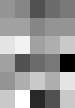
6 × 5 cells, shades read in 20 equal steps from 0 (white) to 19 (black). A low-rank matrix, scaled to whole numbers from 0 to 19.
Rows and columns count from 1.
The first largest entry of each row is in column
3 3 3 5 1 3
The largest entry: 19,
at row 4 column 5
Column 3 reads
13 9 7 11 4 16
